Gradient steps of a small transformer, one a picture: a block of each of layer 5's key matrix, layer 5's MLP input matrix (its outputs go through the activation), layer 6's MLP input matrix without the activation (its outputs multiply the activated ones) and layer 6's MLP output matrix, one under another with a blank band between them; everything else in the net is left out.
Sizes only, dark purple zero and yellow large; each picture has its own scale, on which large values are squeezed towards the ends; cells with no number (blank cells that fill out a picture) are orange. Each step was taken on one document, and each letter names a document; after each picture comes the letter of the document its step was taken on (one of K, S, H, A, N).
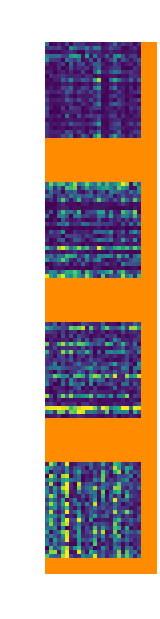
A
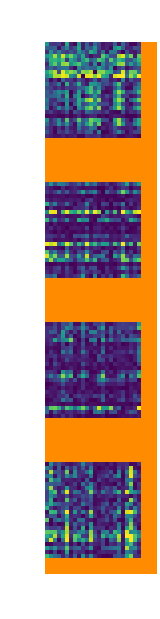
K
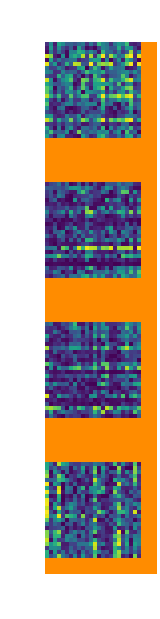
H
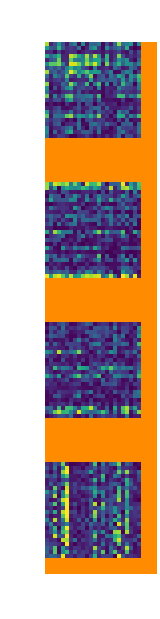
A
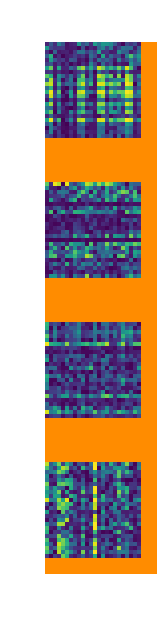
H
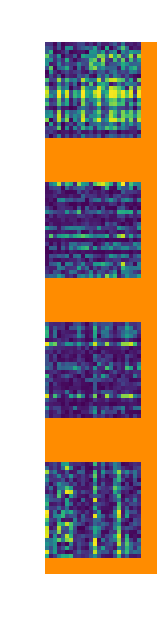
H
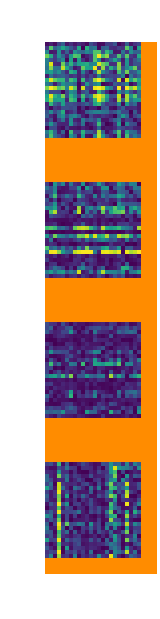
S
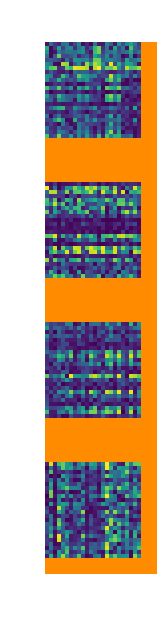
S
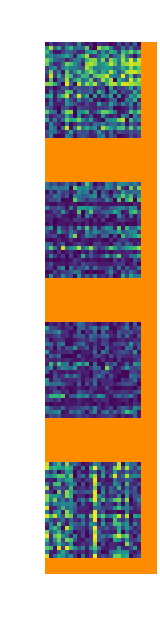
H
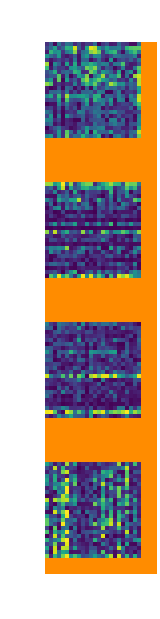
A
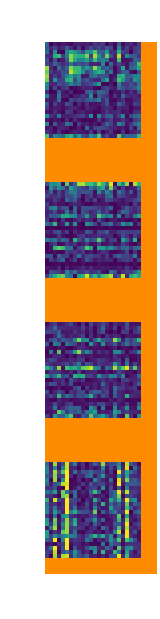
A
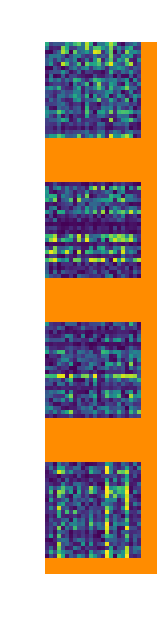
S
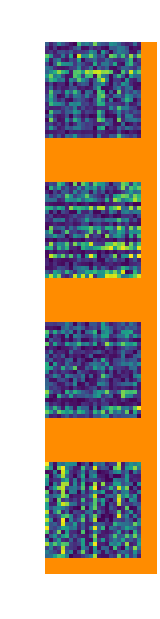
H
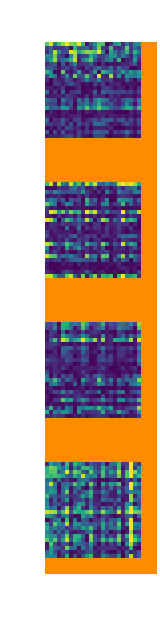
K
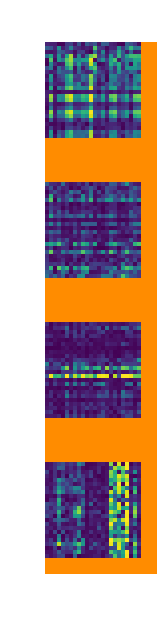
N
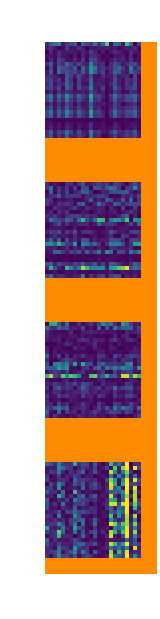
N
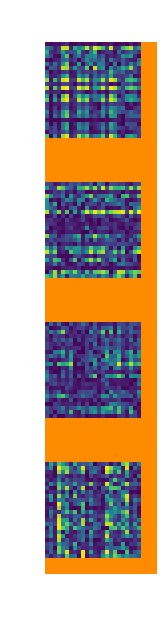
S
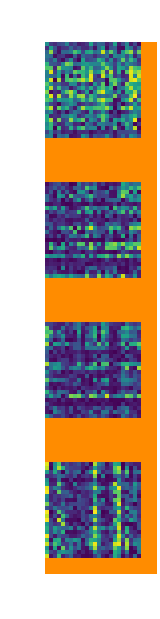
H
